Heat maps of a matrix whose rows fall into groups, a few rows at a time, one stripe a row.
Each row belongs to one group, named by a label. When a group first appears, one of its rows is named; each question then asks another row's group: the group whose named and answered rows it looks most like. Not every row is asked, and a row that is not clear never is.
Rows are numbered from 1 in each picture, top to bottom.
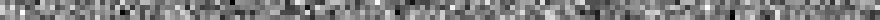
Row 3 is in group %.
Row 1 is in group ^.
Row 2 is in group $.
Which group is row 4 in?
%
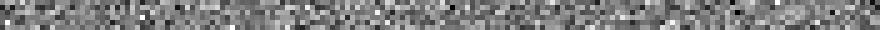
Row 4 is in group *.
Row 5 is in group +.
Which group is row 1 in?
%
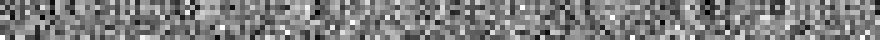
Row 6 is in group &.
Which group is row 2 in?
^
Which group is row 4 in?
+
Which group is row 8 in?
^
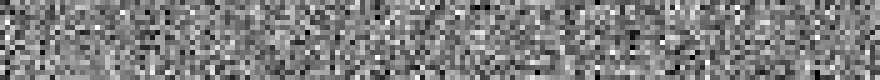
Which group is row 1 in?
&
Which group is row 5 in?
+
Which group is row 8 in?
+
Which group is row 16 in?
&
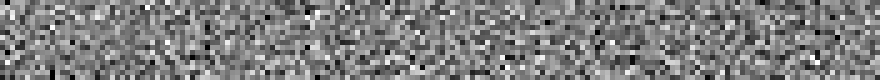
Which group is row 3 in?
$
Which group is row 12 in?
&
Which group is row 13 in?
+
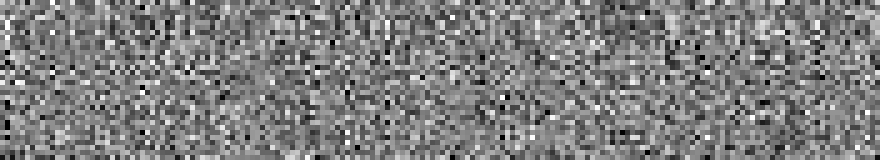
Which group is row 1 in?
$
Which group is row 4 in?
$
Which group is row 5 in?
+
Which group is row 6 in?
+
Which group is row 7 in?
$
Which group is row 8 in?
+
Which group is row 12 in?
%
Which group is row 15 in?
$
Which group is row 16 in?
&
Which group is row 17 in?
^
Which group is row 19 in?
*
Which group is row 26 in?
&
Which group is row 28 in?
&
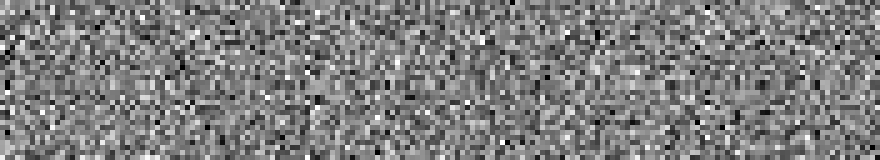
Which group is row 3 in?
$
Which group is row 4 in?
*
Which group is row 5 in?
^
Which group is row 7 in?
&
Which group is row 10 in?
^
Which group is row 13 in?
&
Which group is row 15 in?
^
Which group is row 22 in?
$
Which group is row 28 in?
&
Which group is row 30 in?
%
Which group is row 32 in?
^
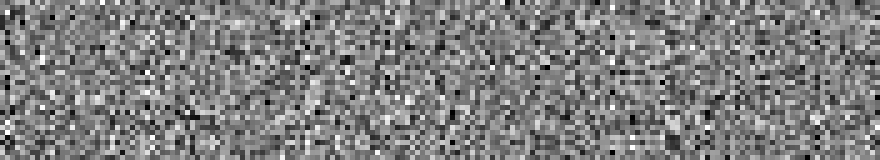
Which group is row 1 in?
&
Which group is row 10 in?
^
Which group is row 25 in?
+
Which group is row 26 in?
$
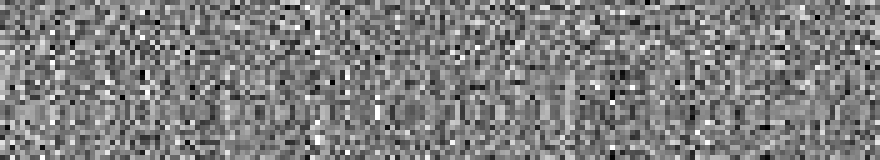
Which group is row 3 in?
*
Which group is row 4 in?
&
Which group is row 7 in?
$
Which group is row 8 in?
*
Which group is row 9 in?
%
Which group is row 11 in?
$
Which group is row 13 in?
$
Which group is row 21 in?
%
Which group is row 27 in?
&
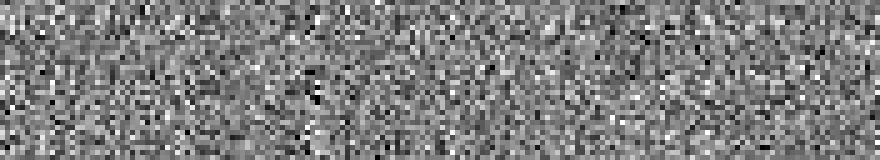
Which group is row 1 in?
*
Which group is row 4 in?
$
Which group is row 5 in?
$
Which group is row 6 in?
%
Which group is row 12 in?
&
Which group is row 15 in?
%
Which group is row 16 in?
+
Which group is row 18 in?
^
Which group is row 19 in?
$
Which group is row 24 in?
%
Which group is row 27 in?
$
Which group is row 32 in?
*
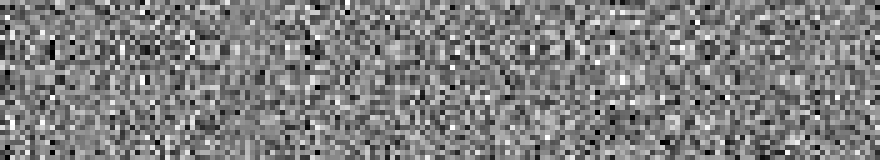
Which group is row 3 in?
*
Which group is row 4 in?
+
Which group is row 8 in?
$
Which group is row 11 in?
%
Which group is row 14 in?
$
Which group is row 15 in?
&
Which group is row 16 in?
*
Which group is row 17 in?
*
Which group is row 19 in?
&
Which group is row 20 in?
^
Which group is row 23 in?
&
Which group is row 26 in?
$
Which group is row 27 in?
&
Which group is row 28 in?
%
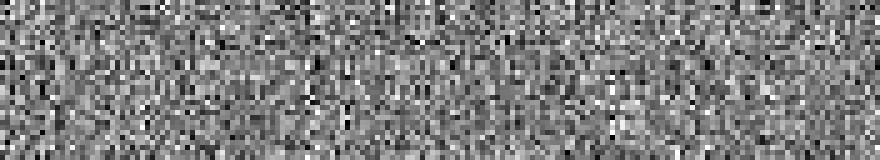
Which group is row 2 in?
%
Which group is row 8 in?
^
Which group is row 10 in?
&
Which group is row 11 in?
*
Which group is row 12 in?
^
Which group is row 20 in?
^
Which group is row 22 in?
*
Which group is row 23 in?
$
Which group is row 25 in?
*
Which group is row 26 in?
*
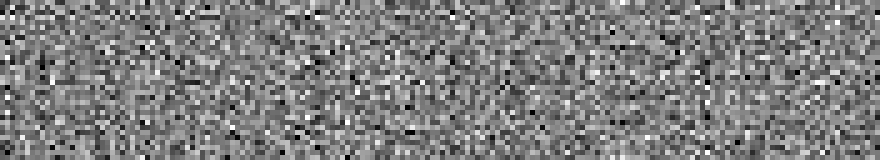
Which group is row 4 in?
$
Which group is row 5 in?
%
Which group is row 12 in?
+
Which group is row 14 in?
%
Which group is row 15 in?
^
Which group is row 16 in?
^
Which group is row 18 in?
&
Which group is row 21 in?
&
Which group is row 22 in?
^
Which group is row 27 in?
^
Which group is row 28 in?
%
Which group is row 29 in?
*
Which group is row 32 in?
*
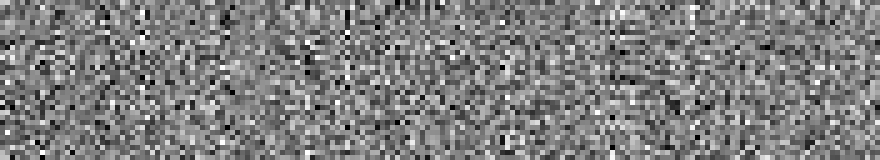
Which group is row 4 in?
*
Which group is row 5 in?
&
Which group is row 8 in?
*
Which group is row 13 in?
%
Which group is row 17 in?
+
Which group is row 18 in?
*
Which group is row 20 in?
&
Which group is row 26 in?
*
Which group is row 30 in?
%
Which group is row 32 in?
+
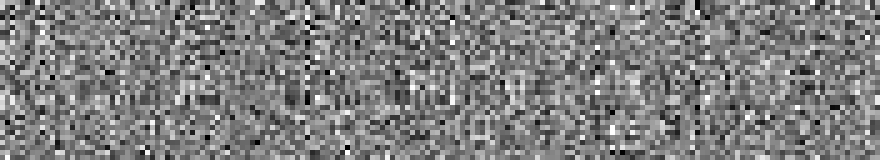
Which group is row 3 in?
^
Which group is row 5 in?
$
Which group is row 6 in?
^
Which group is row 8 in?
&
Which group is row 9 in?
$
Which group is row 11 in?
&
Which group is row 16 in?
^
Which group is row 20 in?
$
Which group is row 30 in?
*
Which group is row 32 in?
+
